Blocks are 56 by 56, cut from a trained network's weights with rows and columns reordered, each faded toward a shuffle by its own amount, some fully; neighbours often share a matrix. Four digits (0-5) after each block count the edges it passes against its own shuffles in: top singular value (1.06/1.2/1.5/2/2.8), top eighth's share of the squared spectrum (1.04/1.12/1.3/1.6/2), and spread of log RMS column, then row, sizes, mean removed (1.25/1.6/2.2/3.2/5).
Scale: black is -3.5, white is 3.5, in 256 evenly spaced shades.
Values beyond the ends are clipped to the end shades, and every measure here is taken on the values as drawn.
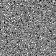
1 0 0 0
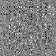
3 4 2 2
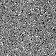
0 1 0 0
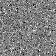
0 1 0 0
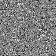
1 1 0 0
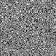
3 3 1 1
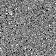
1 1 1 0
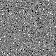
0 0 0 0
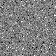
0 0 0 0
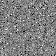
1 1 1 0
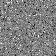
0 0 0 0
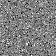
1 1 0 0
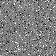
0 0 0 0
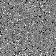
1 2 1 0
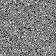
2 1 0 0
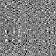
4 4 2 2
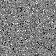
0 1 0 0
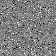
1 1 0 0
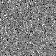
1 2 1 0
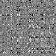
3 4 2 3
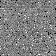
1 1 1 0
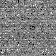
2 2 1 0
